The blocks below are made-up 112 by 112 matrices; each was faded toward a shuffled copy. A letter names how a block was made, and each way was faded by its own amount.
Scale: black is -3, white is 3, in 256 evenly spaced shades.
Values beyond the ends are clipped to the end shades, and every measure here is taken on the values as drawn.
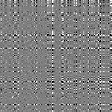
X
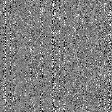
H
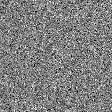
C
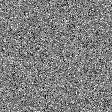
C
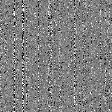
H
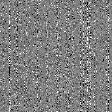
H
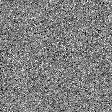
C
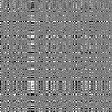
X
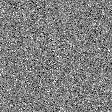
C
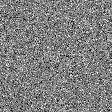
C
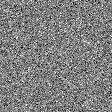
C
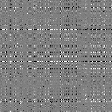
X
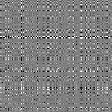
X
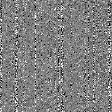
H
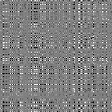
X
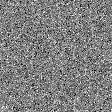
C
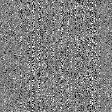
H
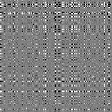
X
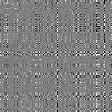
X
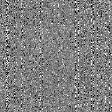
H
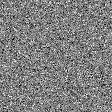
C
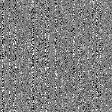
H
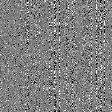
H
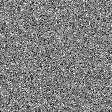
C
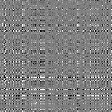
X
